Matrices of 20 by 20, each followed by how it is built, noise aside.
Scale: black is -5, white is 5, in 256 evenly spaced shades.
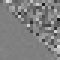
upper triangular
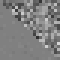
upper triangular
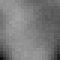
smooth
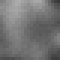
smooth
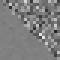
upper triangular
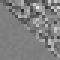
upper triangular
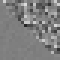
upper triangular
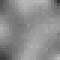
smooth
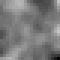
smooth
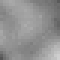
smooth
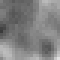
smooth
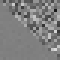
upper triangular
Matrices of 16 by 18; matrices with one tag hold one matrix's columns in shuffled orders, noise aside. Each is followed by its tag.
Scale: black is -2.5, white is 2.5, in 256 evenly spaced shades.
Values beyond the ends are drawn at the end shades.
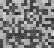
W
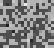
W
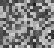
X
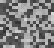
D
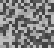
D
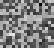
D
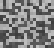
W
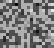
D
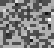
X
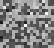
W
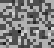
X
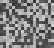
D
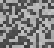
D
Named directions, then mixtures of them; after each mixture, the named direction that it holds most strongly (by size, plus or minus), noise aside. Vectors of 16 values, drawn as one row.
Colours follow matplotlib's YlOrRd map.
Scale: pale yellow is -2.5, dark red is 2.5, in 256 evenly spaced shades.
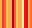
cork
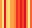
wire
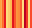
cork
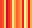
cork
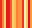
cork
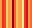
cork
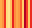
cork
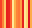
cork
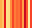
wire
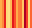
cork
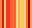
wire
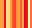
wire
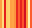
wire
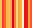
cork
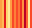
wire
